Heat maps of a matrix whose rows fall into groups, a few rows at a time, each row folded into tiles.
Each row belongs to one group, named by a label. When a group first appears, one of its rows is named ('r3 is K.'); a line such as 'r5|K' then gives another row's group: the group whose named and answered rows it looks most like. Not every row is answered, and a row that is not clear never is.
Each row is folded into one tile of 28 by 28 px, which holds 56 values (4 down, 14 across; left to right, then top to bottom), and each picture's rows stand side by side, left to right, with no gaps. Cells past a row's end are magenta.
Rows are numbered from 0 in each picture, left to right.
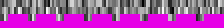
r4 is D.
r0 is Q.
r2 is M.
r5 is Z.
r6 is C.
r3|Q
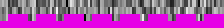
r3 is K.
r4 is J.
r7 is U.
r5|M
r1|D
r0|D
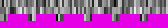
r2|K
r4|Z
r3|J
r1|D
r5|K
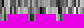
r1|U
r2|C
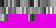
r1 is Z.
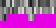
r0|Z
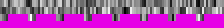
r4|U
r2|K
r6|U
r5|J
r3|C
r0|M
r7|C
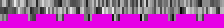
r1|M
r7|J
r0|M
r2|J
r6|U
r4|K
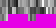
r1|M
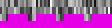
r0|J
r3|C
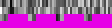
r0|Z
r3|K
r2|Q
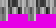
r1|D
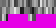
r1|M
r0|J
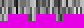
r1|D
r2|Z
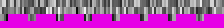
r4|Q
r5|Q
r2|J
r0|K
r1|Z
